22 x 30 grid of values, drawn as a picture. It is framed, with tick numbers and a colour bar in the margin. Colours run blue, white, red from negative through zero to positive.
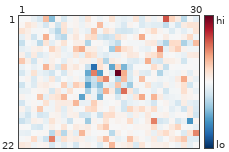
Histogram: heavy tails on both sides. Mirror symmetry: none. Odd patch: rougher, in the centre. Seam: none. Roughest part: centre. Stripes: none. Slope: none.
